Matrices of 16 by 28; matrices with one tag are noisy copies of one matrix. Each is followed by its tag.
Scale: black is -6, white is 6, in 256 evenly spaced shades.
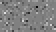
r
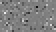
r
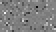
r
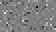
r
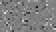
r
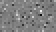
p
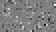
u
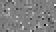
u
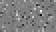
p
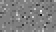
p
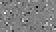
r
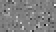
u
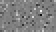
p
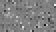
u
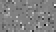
u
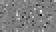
p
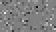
r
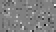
u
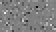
r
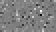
p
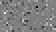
r
